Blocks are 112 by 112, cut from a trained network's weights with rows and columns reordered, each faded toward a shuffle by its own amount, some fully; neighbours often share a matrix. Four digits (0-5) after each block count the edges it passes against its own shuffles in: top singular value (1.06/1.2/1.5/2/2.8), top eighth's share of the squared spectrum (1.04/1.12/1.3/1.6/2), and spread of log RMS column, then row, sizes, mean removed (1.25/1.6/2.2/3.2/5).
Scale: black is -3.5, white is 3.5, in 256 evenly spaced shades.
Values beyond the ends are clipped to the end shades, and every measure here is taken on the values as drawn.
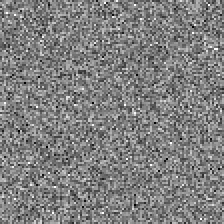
0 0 0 0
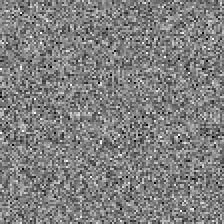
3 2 0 1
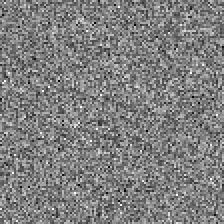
0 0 0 0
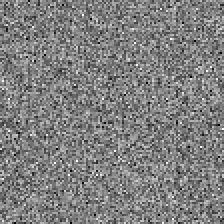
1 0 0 0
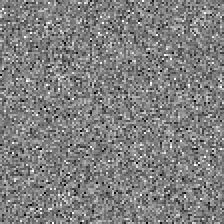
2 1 0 0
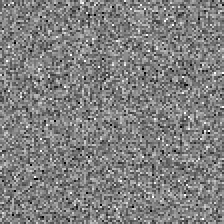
2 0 0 0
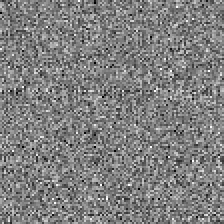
4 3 0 2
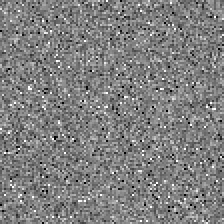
1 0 0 0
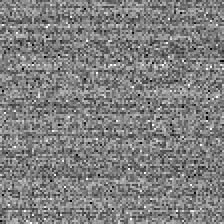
3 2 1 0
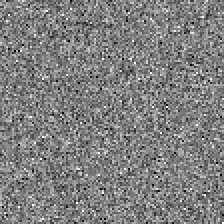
1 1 0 0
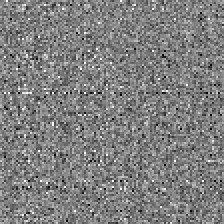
3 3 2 2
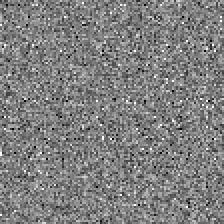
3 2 1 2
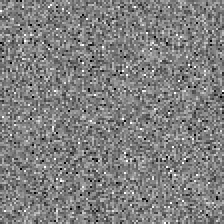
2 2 0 1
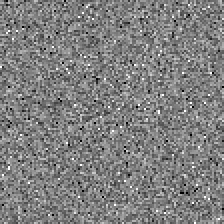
0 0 0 0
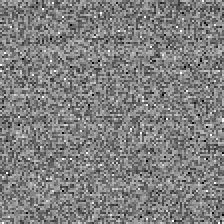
2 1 0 0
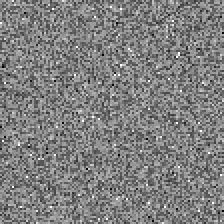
0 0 0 0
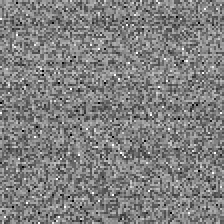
2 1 0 0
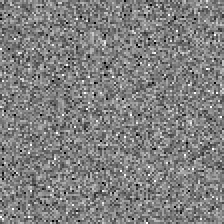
0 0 0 0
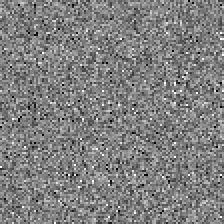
2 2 1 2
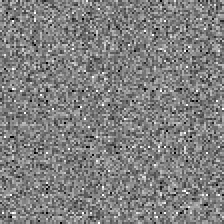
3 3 1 2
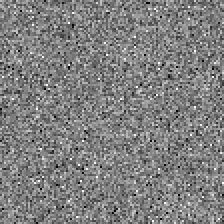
1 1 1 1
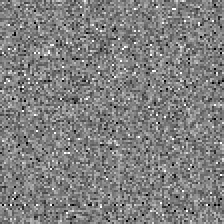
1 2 0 1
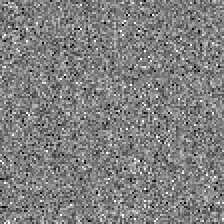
1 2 0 1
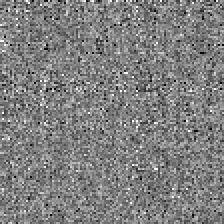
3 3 1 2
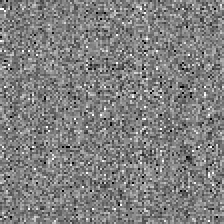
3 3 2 2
